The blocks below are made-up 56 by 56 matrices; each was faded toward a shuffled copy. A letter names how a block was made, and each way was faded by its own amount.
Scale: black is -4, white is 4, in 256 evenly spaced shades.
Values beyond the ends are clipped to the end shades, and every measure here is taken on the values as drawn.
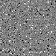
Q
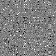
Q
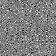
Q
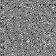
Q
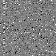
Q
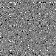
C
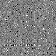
Q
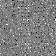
Q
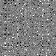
Q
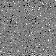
Q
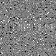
Q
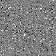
Q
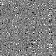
C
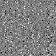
C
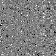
Q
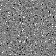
Q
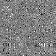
C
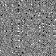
C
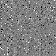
Q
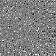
Q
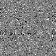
C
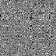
C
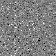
Q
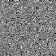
C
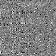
C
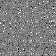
Q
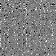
Q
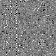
Q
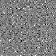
C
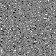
Q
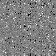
Q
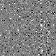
Q
